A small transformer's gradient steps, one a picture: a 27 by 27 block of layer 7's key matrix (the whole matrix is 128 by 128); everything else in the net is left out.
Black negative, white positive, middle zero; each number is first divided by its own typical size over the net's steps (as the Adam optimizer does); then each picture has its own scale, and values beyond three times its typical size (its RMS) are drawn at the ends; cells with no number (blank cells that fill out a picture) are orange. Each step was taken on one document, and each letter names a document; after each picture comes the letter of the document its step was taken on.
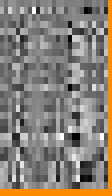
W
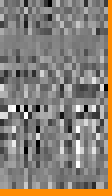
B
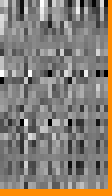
B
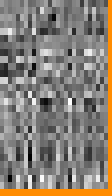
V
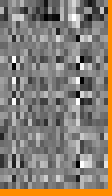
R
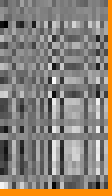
V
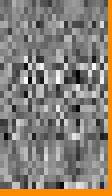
R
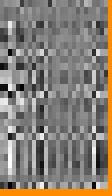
V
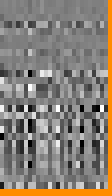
B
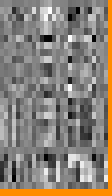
W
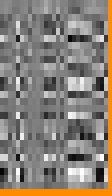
W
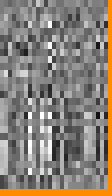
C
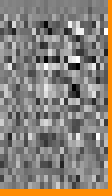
R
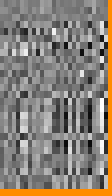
C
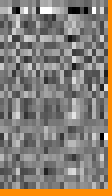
W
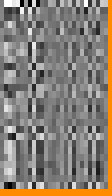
V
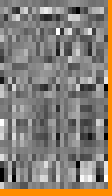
W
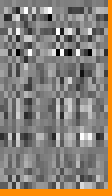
W
